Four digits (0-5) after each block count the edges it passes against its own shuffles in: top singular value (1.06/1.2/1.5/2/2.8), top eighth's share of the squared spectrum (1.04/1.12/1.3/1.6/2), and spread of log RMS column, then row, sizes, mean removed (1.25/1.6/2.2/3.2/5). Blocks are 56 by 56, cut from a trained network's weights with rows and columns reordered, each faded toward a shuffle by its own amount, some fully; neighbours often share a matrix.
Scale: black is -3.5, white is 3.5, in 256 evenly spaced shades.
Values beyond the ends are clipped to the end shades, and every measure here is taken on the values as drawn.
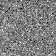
0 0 0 0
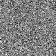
1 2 0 0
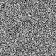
2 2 0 0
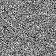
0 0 0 0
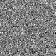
3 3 1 1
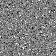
0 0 0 0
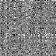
3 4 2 3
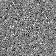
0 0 0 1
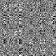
4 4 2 2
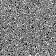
1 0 0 0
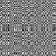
5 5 4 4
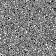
0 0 0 0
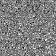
2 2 0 1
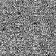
3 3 2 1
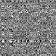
4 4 2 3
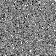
1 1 0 0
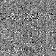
2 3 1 2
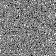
1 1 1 0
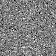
1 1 0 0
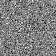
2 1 0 0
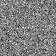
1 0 0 0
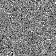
1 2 0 0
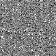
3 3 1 2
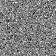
0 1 0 0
